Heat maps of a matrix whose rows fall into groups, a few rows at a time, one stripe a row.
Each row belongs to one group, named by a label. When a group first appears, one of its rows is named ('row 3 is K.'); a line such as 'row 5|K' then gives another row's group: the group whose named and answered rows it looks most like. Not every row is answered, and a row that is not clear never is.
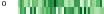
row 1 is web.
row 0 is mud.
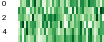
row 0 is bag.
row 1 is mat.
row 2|mud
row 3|mud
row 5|web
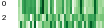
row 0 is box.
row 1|box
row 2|bag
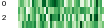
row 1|mat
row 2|box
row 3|box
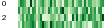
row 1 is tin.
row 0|web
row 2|bag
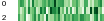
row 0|mud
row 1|box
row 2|mat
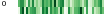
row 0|mud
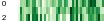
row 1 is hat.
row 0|bag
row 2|hat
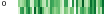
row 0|bag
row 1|bag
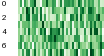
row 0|web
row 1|bag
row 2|hat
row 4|box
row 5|mud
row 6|web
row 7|tin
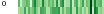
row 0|tin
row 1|box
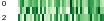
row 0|hat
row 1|hat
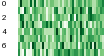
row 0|web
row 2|hat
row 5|hat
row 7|mat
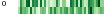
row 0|hat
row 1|web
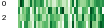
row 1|tin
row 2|bag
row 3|web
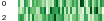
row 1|box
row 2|mud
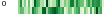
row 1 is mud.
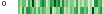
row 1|tin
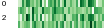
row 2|bag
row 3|tin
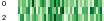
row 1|tin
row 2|mud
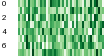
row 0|box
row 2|box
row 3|bag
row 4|tin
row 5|web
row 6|bag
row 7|mud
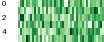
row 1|mat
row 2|hat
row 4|hat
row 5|bag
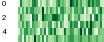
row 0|hat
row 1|tin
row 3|tin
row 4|web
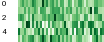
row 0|mud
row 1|box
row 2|mud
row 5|box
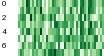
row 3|mat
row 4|bag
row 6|bag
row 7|mud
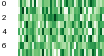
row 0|web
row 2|mud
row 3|web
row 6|hat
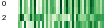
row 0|web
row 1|web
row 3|mat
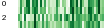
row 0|hat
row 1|hat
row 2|mat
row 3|hat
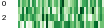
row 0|tin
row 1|tin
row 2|mud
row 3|mat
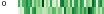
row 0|tin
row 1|bag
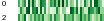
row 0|box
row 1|hat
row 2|mat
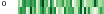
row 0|box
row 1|web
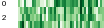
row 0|mat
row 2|bag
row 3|hat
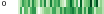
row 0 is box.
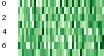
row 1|tin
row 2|bag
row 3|hat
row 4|tin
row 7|box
